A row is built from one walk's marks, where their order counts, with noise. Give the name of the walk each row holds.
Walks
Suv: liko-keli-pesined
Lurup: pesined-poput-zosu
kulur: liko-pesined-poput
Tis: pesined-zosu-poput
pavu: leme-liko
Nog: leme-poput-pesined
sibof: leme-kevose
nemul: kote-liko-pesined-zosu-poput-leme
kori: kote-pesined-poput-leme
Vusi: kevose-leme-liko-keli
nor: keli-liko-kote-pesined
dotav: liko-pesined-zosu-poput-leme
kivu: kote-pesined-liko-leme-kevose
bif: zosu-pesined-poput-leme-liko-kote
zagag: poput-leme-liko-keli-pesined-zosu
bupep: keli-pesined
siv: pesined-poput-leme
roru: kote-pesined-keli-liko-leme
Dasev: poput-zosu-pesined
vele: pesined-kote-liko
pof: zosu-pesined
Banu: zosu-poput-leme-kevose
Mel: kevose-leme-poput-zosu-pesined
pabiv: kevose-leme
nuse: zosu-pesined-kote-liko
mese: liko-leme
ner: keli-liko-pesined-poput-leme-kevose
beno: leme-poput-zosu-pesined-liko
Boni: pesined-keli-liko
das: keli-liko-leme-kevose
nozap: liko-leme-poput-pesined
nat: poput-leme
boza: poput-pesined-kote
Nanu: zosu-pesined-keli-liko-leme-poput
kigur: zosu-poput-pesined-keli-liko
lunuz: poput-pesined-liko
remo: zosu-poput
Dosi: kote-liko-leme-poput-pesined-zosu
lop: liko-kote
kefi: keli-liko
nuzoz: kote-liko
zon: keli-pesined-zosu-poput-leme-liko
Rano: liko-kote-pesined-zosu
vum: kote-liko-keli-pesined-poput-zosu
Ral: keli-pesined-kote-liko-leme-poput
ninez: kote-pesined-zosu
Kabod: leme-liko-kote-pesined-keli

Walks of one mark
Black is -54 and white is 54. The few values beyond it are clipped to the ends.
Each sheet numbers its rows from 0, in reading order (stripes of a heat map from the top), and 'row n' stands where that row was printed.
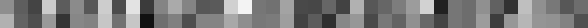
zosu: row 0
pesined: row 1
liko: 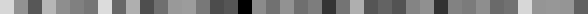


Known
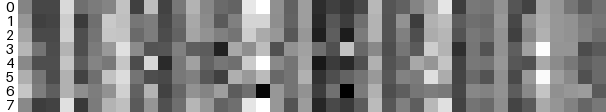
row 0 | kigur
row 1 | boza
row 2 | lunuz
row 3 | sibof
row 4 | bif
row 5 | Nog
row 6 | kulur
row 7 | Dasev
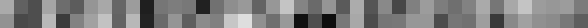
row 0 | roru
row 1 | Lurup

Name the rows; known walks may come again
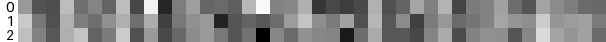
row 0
nuse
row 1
nuzoz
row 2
Suv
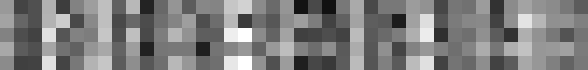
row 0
Lurup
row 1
ner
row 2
remo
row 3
roru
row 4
Dasev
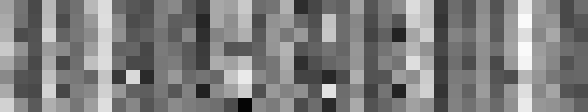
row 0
beno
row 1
sibof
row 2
Vusi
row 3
Kabod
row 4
Nog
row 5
Nanu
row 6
pabiv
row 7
nozap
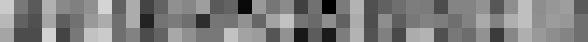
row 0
kulur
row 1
kivu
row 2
lunuz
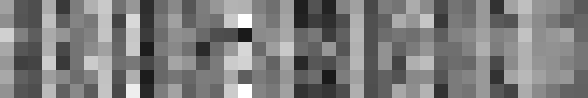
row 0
siv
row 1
bif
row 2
Rano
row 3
ninez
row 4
boza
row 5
Boni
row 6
pof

